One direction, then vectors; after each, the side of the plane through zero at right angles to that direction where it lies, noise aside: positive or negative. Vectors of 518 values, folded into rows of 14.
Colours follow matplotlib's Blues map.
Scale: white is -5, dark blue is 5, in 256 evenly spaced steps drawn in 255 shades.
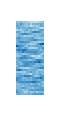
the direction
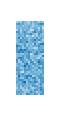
positive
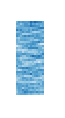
negative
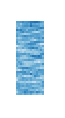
negative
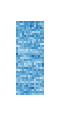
negative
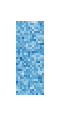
positive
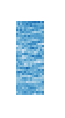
negative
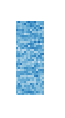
negative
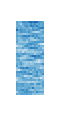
negative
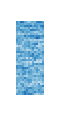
negative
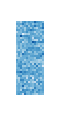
negative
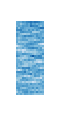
negative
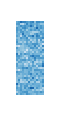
negative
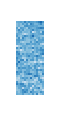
negative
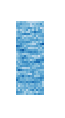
positive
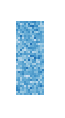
negative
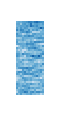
negative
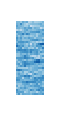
positive
